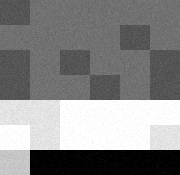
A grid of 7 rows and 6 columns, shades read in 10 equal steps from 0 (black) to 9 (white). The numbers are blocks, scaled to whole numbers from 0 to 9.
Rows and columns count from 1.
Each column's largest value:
9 8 9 9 9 9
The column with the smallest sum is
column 6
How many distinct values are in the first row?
2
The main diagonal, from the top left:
3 4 3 3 9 8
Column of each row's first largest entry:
2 1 2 2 3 1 1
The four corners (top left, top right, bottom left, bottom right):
3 4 7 0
